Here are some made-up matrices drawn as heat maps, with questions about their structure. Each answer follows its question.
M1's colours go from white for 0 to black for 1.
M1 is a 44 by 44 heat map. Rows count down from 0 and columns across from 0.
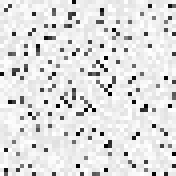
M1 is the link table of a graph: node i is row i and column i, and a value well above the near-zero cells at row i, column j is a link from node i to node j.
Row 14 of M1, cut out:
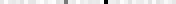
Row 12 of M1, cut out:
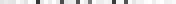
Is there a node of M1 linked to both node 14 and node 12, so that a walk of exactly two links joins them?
no
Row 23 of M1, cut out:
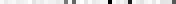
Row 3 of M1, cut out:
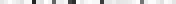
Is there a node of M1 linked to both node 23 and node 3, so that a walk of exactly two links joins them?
yes
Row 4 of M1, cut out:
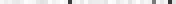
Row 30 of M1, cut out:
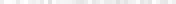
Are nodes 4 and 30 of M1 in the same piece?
no
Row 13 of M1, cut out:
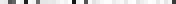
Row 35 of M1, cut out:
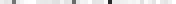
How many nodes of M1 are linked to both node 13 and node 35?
2
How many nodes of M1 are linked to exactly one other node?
2
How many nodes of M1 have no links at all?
1
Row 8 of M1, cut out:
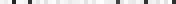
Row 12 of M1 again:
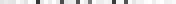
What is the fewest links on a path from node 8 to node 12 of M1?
3
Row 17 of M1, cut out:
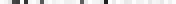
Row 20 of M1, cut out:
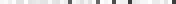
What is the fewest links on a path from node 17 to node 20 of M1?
1
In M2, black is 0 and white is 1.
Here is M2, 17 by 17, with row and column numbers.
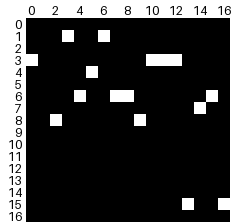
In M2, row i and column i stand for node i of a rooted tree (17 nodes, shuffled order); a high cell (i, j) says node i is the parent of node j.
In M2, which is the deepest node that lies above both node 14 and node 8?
6
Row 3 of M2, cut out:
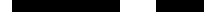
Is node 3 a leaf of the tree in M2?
no
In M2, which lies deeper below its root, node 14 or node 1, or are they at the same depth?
node 14
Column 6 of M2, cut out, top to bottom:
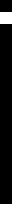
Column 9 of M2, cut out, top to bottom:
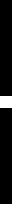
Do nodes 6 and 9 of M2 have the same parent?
no
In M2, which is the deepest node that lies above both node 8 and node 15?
6
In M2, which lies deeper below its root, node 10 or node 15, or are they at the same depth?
the same depth
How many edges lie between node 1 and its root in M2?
0
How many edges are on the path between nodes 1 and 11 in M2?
2
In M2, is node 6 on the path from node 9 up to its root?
yes
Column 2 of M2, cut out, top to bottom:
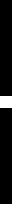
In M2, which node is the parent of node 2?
8
